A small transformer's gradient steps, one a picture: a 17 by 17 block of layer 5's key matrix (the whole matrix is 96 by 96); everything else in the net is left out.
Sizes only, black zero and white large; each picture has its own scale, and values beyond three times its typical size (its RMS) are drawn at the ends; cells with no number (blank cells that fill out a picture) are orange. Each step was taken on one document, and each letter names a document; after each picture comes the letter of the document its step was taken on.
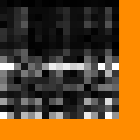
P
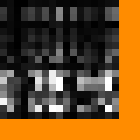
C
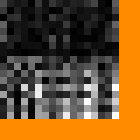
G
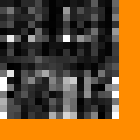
G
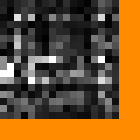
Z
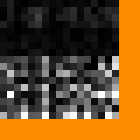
G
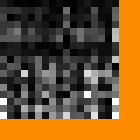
G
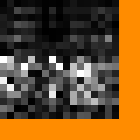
Z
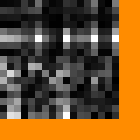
G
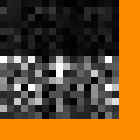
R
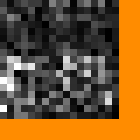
R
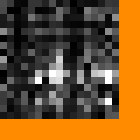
C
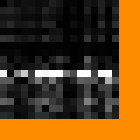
C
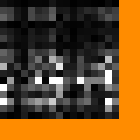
C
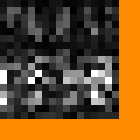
R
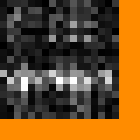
R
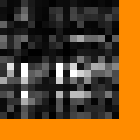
Z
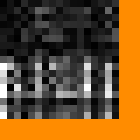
P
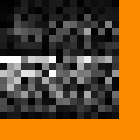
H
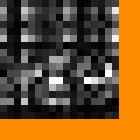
C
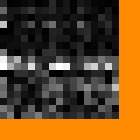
H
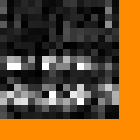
H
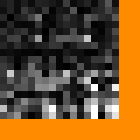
G
